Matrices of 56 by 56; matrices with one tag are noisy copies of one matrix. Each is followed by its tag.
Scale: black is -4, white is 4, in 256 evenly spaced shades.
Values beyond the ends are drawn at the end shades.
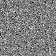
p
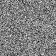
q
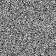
q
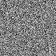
p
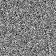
p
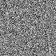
p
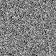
p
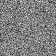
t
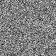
q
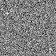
p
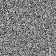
p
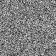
q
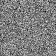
t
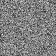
t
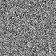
p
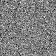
t
